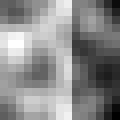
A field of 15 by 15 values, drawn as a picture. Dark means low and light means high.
The middle right is the smoothest part. A vertical seam about 60% of the way across splits the table, and the left part is higher. The texture is blotchy. No lone cell stands out from its neighbours.
